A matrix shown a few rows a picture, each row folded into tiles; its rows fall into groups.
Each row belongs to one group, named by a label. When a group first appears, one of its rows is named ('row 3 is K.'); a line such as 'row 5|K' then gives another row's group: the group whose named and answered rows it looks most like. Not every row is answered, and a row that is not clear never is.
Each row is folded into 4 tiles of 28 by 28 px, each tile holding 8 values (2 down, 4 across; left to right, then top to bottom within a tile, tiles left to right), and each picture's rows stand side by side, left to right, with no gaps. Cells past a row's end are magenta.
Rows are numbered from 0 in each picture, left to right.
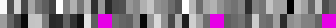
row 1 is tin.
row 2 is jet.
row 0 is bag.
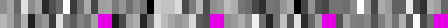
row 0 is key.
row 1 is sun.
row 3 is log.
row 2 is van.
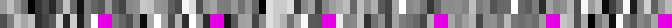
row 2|sun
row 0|van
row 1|tin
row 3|key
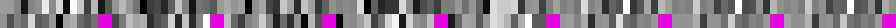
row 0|jet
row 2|bag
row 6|key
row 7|key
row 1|van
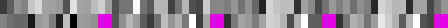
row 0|tin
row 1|log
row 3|sun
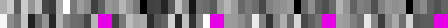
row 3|van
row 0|key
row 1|van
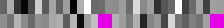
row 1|key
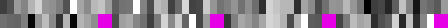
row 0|tin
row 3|van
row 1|log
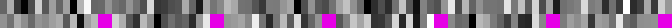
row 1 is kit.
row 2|van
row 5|key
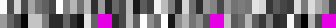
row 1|jet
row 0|bag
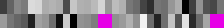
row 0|tin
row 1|van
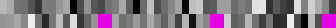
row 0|van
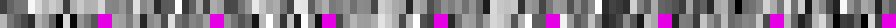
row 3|sun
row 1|key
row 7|bag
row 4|sun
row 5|kit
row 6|jet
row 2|tin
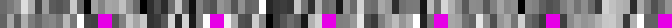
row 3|log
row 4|van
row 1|van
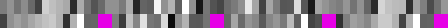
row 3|sun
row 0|sun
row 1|jet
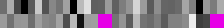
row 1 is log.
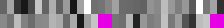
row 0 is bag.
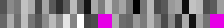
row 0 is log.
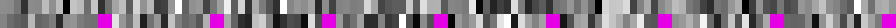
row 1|key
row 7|tin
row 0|jet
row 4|van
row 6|van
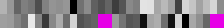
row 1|tin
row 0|van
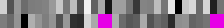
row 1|jet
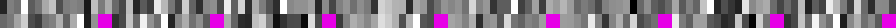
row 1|jet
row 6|kit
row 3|sun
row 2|bag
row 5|van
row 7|jet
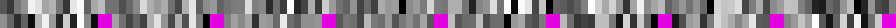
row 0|tin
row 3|jet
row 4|jet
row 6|sun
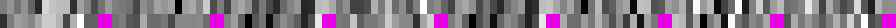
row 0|sun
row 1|jet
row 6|key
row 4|kit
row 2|kit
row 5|bag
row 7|log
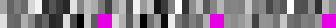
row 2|key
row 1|key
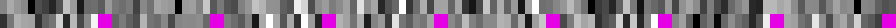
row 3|key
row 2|tin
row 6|kit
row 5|van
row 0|van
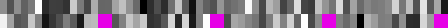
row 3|bag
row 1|van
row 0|kit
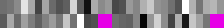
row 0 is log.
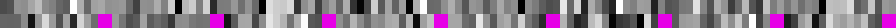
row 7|sun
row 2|sun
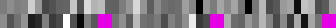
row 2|bag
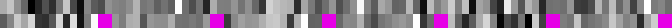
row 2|sun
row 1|key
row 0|van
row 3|log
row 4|bag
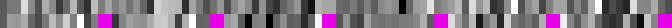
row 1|sun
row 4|key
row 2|kit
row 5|kit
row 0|log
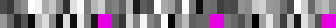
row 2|tin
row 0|tin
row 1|jet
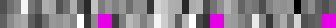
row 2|van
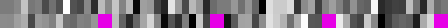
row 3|kit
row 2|sun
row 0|key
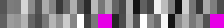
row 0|log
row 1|jet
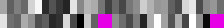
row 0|kit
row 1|tin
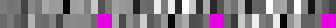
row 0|jet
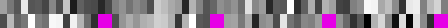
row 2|key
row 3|tin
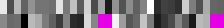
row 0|bag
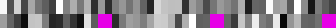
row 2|jet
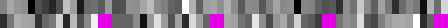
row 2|van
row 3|log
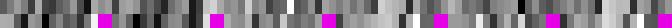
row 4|van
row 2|key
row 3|sun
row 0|kit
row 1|kit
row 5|sun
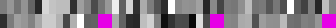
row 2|key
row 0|sun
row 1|bag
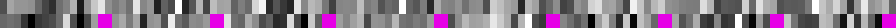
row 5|tin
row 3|key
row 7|tin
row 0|kit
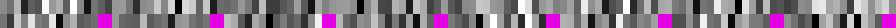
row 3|bag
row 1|jet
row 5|key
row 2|kit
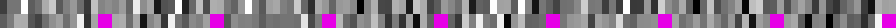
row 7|kit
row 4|jet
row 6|bag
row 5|key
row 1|key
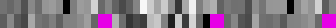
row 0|jet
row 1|tin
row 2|jet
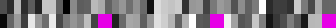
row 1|sun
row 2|kit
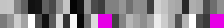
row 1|sun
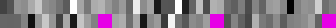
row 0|tin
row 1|key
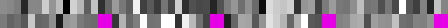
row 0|jet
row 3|key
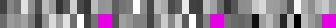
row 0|log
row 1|log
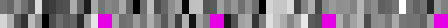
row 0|kit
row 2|sun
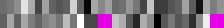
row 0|log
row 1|kit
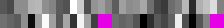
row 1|kit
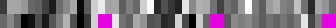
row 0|kit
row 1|kit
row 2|log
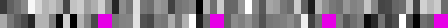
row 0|tin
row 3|kit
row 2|log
